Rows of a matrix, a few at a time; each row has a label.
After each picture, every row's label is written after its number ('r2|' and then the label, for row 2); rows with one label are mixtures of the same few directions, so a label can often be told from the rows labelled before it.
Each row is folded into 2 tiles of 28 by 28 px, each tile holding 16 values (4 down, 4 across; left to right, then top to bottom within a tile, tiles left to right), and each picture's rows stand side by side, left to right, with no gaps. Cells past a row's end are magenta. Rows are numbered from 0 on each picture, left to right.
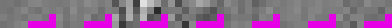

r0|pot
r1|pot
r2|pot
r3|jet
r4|pot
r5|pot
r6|jet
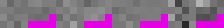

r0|jet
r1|jet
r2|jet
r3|jet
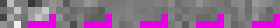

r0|jet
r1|jet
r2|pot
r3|jet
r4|pot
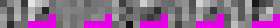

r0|pot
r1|pot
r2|jet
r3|pot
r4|pot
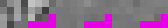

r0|pot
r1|jet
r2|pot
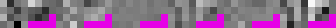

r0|jet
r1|jet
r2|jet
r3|pot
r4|jet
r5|pot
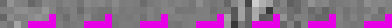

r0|jet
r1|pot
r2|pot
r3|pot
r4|pot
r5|jet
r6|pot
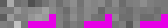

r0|jet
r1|pot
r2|jet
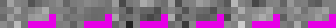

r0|jet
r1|jet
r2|jet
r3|jet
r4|jet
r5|jet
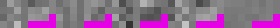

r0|jet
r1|pot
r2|jet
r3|jet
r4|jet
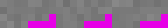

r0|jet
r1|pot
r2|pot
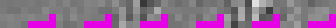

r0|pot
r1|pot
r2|pot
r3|pot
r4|pot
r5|jet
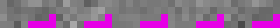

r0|jet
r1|jet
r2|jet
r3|pot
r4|jet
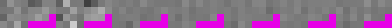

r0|jet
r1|jet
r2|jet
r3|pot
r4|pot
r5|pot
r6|pot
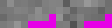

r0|jet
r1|jet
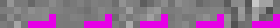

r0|jet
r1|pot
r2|jet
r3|jet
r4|pot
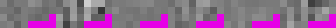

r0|jet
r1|pot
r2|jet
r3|pot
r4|jet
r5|pot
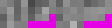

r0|pot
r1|jet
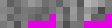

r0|jet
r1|pot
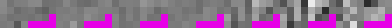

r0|jet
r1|jet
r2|pot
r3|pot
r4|pot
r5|pot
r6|jet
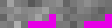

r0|jet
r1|jet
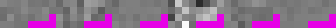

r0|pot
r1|pot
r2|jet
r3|jet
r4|jet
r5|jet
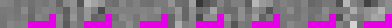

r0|pot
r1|pot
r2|jet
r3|pot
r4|pot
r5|pot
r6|jet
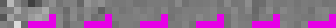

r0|jet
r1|pot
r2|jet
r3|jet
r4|pot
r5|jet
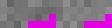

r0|jet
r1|jet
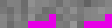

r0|pot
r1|jet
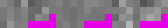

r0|pot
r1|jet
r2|jet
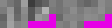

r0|pot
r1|jet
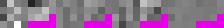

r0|jet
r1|pot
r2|pot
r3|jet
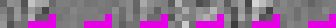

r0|pot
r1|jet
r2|pot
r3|jet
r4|pot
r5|pot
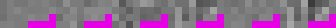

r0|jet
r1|jet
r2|jet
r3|pot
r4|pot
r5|pot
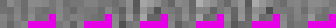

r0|pot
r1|jet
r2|pot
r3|pot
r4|pot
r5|pot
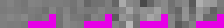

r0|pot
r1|pot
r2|jet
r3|pot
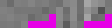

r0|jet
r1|pot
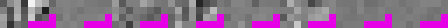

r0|pot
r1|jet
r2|jet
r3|pot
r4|jet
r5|jet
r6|pot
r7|jet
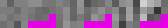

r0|jet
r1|pot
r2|pot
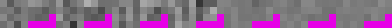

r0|jet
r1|jet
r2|pot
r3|pot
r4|pot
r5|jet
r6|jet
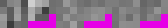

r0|pot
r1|jet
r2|pot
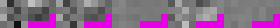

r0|jet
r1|jet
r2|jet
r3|jet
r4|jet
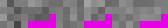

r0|jet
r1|pot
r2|jet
